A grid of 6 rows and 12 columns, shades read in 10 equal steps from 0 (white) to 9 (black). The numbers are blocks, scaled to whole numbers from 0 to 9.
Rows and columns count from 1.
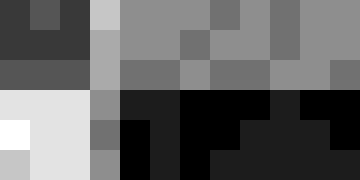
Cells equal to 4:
17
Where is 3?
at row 2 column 4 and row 3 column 4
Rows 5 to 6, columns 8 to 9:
9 8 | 8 8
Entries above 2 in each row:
11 12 12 9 9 9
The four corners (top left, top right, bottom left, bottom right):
7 4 2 8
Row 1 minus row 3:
1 0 1 -1 -1 -1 0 0 -1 1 0 -1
